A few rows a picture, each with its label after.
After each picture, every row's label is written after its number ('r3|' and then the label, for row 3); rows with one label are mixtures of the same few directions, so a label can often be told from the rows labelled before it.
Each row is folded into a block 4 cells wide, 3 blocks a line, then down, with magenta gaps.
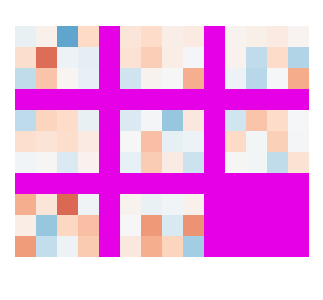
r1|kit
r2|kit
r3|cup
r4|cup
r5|kit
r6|cup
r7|kit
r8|cup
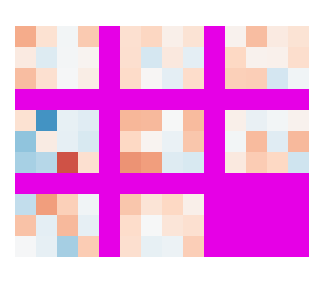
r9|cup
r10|cup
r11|cup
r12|cup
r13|cup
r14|cup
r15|cup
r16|kit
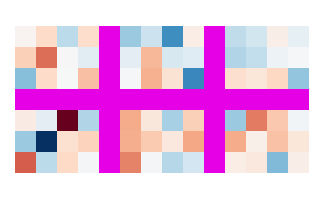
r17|kit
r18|kit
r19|kit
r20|kit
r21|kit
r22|cup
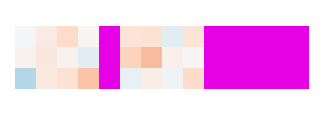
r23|kit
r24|kit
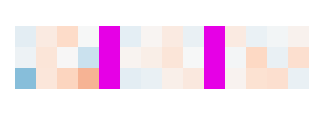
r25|kit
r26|cup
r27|cup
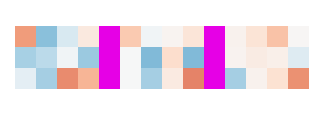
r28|cup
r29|cup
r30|kit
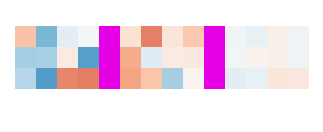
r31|cup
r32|cup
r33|cup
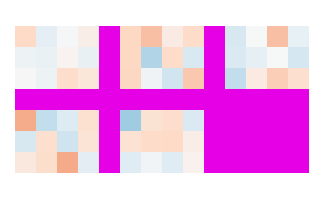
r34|cup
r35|cup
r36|kit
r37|cup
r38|cup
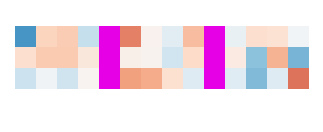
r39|cup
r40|cup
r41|cup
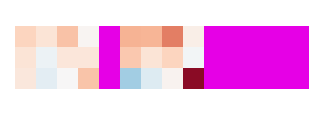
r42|kit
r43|kit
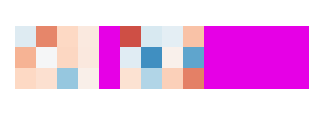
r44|cup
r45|cup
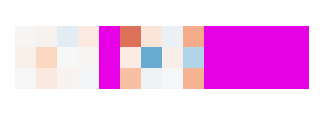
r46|kit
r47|cup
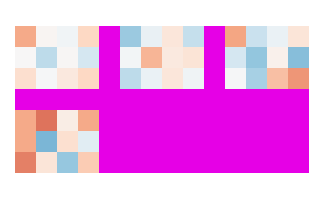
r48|cup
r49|cup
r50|cup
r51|cup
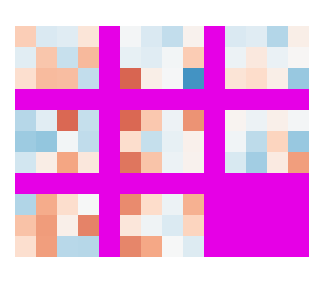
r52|cup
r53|kit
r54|kit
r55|kit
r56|cup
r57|cup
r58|cup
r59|cup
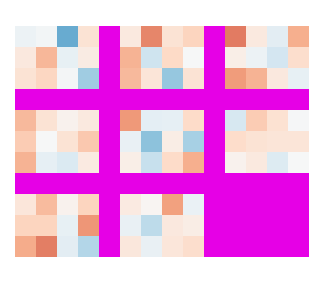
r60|kit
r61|cup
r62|cup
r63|kit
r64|cup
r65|cup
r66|cup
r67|kit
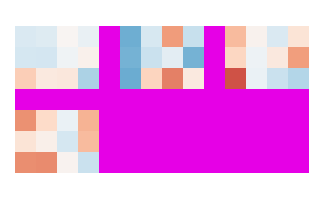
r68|kit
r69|kit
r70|kit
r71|cup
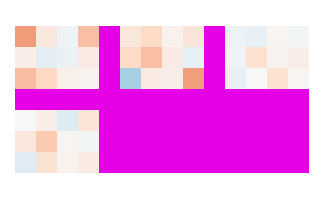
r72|cup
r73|kit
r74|cup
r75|kit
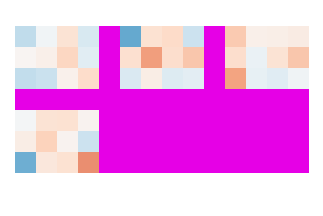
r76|cup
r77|cup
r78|kit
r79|kit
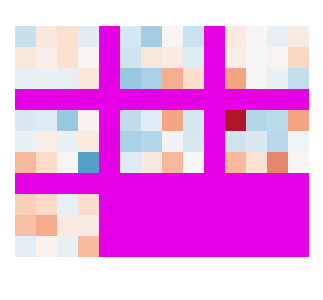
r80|cup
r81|cup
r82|kit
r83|kit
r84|kit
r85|cup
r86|kit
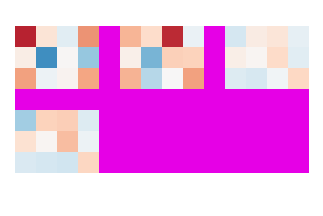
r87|cup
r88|kit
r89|cup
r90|cup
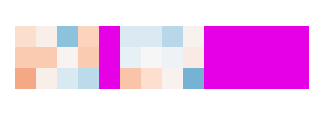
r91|kit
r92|kit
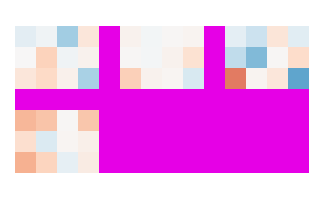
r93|kit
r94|kit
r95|kit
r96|cup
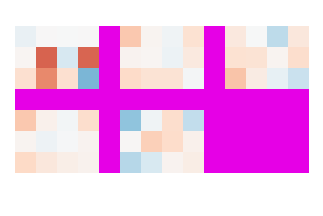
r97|cup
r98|cup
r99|kit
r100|cup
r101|cup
